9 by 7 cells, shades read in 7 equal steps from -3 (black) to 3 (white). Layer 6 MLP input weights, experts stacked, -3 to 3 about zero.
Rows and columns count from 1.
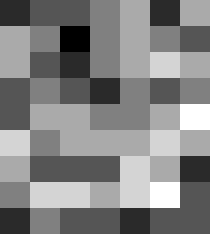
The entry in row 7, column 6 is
1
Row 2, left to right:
1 0 -3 0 1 0 -1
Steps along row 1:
up same up up down up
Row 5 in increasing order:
-1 0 0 1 1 1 3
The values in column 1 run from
-2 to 2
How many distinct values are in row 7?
4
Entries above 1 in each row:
0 0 1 0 1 2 1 4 0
